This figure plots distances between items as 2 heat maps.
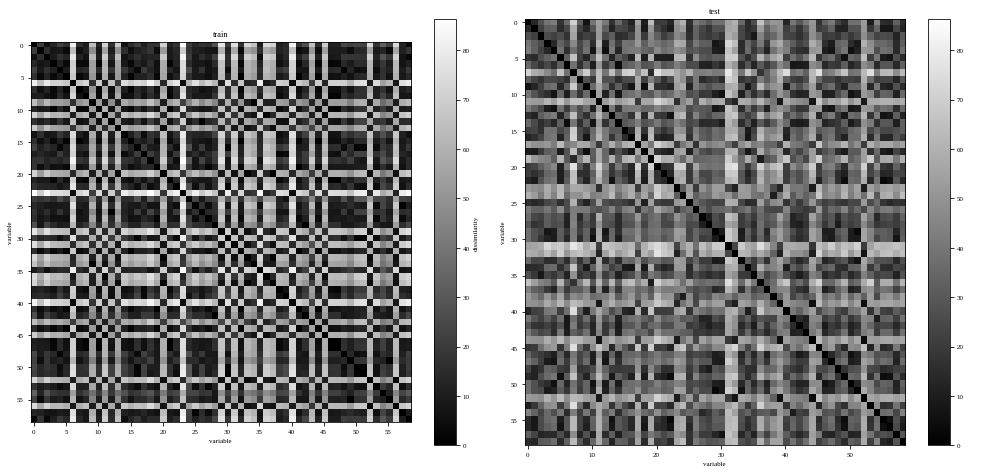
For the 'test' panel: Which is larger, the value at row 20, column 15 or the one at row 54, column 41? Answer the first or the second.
the first
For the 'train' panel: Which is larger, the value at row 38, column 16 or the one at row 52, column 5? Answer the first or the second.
the second
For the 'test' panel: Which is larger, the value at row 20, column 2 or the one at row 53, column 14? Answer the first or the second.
the second
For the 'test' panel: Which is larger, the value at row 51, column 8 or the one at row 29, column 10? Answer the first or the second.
the first
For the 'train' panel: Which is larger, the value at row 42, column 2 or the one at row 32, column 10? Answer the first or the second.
the first
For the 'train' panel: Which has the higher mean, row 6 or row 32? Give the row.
6
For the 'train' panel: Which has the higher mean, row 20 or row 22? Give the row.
20
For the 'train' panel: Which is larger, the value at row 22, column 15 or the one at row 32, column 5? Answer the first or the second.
the first
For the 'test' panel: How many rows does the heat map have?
59
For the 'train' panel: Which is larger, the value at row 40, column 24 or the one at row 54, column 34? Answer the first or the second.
the first
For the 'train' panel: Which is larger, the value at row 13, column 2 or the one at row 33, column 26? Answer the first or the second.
the first
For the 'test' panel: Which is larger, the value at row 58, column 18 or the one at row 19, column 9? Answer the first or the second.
the second
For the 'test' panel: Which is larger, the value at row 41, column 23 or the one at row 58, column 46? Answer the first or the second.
the first
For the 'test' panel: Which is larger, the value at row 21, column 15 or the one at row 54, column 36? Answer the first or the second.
the second
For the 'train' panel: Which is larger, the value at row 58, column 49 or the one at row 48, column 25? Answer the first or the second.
the first
